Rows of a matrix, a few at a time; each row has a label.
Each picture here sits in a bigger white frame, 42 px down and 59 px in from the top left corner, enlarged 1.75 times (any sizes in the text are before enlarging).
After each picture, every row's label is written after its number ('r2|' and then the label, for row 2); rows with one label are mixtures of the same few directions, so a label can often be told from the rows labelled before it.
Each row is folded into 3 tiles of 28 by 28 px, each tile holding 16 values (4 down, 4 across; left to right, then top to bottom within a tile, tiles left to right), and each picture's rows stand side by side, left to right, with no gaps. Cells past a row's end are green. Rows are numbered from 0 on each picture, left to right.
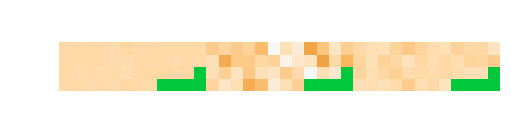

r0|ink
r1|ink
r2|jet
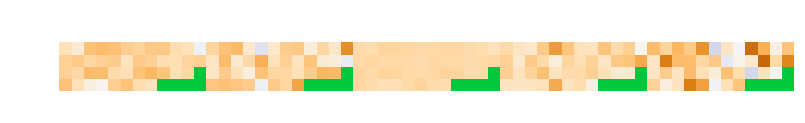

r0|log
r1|jet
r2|log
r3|jet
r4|ink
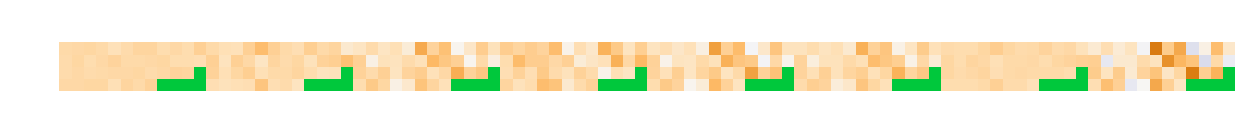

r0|jet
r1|jet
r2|ink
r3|ink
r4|ink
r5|ink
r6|jet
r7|ink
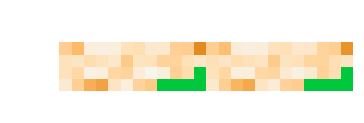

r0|log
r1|log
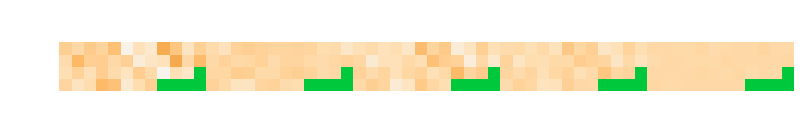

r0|ink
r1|log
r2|ink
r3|ink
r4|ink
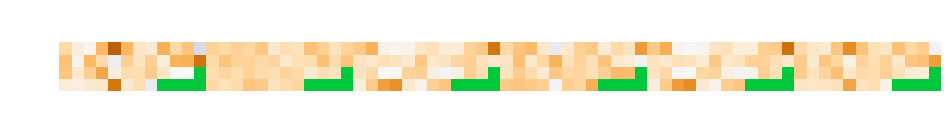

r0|jet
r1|ink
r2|log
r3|jet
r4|log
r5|jet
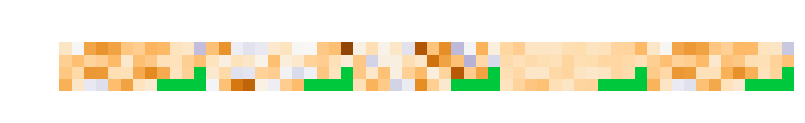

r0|log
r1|log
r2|ink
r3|log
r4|log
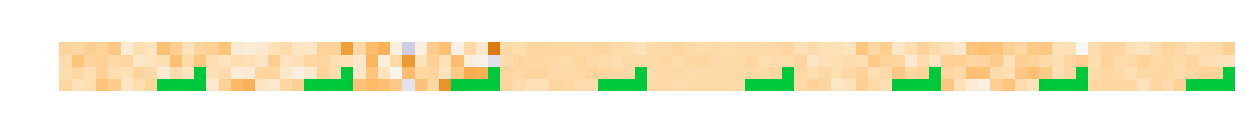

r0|ink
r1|log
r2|jet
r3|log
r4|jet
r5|ink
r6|log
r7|jet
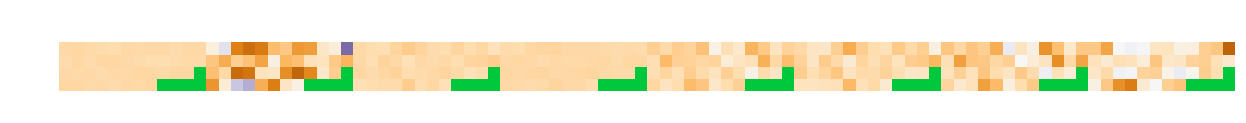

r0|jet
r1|log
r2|jet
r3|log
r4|ink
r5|jet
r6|ink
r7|log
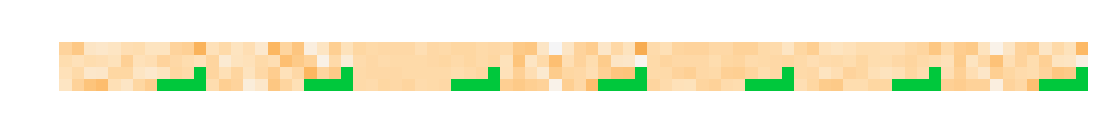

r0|log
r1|ink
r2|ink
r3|jet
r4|log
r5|log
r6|jet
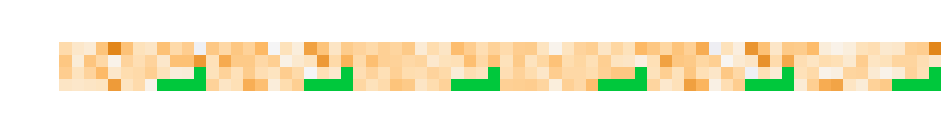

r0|jet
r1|ink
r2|ink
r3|jet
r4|ink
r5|log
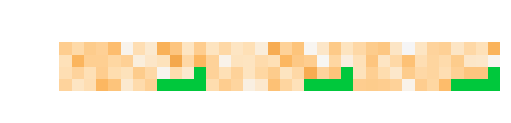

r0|ink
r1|ink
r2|jet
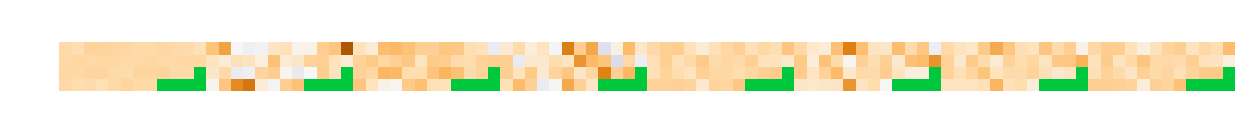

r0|log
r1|log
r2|log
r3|ink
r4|jet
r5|jet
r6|jet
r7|jet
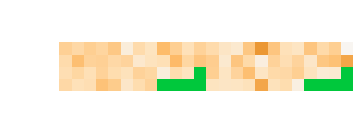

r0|ink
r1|jet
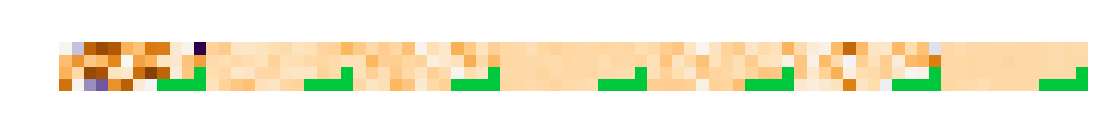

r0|log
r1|log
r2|ink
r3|jet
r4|jet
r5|jet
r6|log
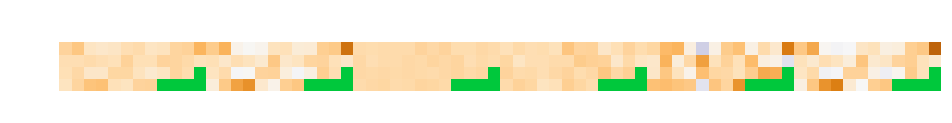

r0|log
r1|log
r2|ink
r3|ink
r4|jet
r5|log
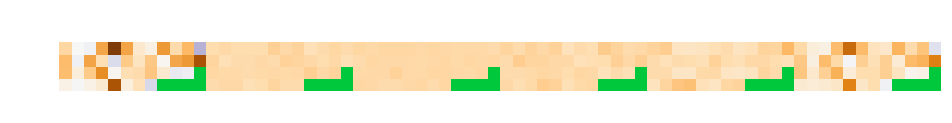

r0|jet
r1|ink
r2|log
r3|ink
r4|log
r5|jet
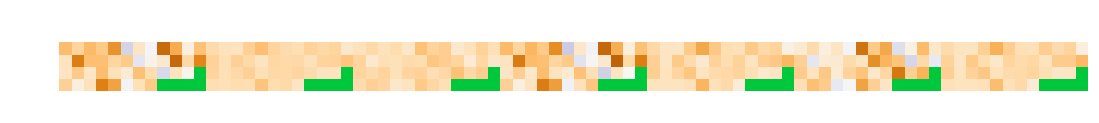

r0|ink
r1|jet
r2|ink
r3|ink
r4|jet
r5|ink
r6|jet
